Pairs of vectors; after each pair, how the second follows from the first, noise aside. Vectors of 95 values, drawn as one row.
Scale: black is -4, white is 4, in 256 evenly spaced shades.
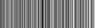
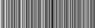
reversed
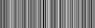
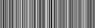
reversed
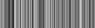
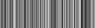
reversed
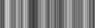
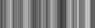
reversed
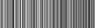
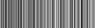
reversed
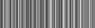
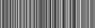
sign-scrambled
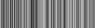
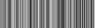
reversed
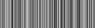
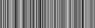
reversed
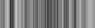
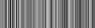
sign-scrambled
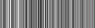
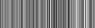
reversed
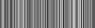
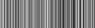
sign-scrambled
